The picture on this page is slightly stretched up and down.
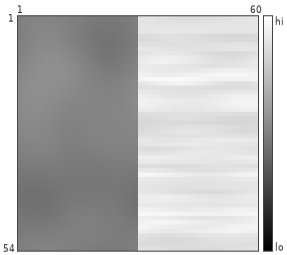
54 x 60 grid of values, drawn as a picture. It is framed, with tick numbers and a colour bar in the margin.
It is made of 1 by 2 panels. Panel 1,1: middling, smooth, faint in contrast. Panel 1,2: very high, streaked across, faint in contrast.
